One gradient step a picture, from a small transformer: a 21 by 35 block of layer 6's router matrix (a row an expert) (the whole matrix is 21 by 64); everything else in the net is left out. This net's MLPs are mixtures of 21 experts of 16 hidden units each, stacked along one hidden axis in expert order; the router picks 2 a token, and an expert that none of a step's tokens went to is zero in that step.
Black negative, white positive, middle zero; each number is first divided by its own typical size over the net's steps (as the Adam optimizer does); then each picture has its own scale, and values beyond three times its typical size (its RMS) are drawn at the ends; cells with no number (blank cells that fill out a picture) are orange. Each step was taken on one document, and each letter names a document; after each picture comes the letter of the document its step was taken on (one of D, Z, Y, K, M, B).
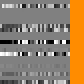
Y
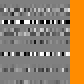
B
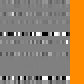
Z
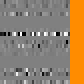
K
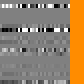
Y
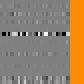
Z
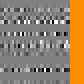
B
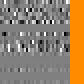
B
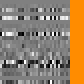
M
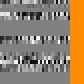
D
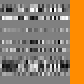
M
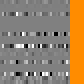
K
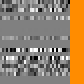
M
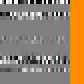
D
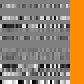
M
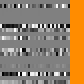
Y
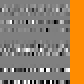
B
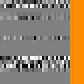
D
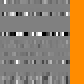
K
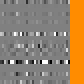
K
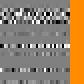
B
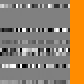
Y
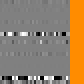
Z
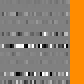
K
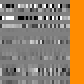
M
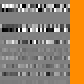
Y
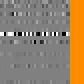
Z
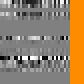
D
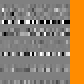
B
